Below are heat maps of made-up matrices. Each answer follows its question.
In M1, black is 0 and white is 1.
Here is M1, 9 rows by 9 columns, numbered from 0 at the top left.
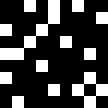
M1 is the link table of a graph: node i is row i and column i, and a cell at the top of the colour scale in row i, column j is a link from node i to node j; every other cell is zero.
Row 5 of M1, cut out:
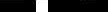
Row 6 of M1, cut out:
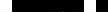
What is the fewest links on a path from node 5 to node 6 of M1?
4
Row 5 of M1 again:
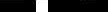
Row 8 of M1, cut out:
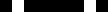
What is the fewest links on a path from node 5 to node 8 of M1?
6
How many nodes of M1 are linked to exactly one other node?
1
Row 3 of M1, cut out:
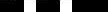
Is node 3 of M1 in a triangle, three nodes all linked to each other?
no
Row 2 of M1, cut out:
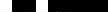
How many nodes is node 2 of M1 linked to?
2
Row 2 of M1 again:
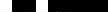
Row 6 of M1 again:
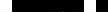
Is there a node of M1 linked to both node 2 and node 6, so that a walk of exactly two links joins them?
yes
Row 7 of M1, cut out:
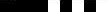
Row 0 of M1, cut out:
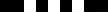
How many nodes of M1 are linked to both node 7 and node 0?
2
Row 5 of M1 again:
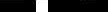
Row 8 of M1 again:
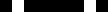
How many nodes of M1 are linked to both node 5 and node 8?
0
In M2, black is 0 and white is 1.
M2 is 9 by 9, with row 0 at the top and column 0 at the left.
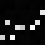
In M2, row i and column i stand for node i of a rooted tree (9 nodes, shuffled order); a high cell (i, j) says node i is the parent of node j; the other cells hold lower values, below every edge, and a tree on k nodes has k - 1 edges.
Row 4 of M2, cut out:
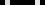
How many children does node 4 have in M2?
2
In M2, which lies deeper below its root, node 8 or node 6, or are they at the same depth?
node 8
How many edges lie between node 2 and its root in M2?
3
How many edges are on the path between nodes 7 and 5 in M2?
2
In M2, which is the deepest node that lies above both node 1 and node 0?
4
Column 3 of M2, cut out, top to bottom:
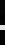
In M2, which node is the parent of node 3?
5
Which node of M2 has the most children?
5
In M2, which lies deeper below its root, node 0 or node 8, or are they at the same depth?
node 8
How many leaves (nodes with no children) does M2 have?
5
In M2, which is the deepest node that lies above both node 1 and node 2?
4
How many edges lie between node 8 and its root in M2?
4
